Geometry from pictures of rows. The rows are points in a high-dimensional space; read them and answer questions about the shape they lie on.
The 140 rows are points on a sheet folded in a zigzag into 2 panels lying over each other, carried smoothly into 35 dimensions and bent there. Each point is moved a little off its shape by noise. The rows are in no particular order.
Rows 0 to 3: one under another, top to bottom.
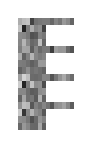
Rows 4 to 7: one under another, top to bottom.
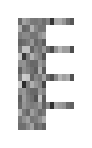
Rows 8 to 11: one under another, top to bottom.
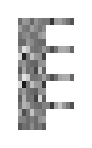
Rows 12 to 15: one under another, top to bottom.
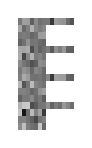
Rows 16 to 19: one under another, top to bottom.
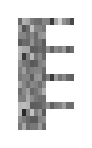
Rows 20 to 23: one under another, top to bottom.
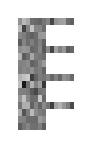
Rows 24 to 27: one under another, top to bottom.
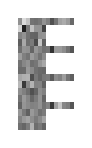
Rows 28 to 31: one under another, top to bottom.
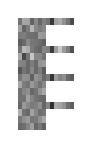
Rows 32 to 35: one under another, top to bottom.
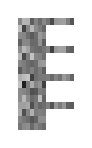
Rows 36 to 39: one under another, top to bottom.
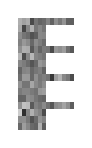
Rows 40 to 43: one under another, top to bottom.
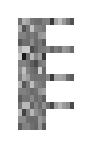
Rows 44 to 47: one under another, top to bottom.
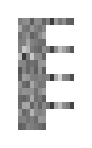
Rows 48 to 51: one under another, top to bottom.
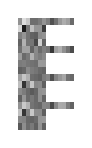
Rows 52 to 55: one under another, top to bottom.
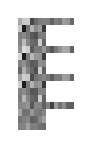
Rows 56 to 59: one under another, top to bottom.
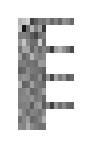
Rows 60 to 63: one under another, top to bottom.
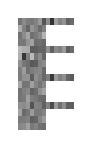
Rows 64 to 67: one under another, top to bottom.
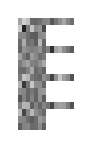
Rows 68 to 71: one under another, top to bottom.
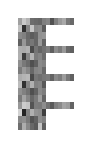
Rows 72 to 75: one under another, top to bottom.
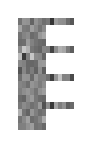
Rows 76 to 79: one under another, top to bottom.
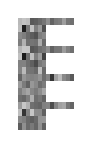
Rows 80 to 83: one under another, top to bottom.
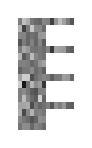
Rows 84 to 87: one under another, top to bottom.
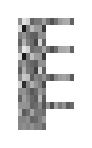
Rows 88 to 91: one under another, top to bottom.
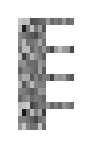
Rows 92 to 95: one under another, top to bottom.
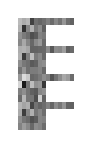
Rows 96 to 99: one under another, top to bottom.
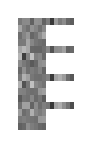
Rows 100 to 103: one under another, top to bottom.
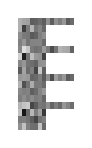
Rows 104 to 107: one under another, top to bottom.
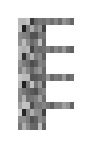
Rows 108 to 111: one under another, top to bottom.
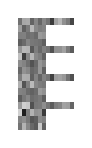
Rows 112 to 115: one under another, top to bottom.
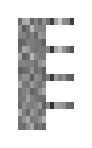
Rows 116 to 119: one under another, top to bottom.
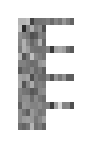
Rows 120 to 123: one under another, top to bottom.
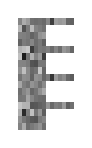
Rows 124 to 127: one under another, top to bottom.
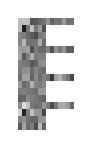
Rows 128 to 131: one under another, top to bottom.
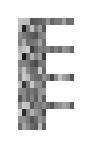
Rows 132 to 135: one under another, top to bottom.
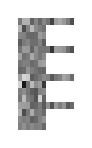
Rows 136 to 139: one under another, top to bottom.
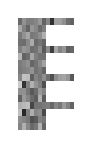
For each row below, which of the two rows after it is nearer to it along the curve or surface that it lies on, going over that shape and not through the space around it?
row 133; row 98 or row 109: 109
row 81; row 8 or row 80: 80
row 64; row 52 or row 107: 52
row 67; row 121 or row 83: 83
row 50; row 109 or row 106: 106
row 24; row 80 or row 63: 80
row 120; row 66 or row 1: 66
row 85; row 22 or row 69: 22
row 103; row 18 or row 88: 88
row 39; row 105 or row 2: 105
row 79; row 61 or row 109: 61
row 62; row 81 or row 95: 95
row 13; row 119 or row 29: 29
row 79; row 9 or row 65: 9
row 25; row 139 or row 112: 112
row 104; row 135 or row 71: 71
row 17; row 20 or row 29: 20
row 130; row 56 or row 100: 100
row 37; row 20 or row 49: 49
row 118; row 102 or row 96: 96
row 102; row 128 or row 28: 128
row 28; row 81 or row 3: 3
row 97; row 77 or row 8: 77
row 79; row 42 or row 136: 42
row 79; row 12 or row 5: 5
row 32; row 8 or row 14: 8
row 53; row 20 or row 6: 6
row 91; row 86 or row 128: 128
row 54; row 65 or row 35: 35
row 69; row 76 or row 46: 76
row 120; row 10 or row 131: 10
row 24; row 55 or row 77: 77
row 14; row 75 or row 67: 75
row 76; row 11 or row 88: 88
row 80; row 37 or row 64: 64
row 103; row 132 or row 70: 70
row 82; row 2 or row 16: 2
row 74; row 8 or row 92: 8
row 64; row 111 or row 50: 50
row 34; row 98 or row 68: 68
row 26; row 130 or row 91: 91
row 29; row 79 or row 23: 79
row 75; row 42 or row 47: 42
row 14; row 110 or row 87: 87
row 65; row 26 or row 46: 46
